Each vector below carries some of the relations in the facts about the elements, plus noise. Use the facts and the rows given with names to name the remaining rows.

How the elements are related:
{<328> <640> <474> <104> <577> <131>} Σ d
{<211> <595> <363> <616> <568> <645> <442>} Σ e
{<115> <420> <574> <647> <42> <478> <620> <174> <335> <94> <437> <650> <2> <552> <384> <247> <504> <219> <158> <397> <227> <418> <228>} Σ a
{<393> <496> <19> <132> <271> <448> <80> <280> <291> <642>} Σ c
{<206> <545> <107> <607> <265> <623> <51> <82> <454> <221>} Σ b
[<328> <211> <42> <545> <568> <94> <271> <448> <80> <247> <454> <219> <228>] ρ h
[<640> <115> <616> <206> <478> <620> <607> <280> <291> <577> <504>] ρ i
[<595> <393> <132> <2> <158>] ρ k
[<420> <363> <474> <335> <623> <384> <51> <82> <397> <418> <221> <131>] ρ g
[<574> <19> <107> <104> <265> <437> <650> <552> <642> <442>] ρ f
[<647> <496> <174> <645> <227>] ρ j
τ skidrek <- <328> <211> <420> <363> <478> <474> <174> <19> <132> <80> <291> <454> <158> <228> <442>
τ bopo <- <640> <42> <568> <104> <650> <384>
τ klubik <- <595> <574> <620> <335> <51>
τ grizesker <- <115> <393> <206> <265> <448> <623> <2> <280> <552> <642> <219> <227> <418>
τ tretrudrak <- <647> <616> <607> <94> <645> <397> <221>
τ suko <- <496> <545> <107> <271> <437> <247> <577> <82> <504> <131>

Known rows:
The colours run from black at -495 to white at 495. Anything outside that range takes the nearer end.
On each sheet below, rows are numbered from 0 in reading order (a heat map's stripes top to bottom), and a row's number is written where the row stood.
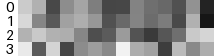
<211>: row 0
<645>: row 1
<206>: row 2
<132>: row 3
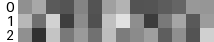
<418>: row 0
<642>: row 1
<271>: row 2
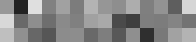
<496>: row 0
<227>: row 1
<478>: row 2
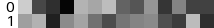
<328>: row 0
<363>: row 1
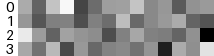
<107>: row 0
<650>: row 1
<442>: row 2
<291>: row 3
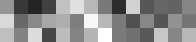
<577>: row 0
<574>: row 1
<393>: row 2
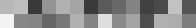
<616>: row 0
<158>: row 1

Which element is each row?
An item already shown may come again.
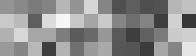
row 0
<620>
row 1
<595>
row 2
<206>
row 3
<280>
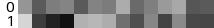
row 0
<650>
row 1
<328>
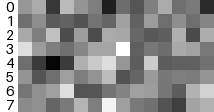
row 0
<568>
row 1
<384>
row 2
<448>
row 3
<2>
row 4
<131>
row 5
<247>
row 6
<82>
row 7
<335>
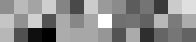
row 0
<51>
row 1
<393>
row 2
<474>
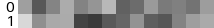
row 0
<247>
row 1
<454>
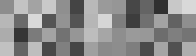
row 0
<51>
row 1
<642>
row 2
<437>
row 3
<80>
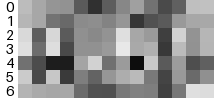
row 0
<221>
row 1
<115>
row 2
<132>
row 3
<132>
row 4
<640>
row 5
<19>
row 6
<607>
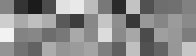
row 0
<577>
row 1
<265>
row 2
<158>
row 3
<504>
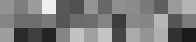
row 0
<545>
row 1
<42>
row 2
<104>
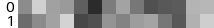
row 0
<623>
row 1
<82>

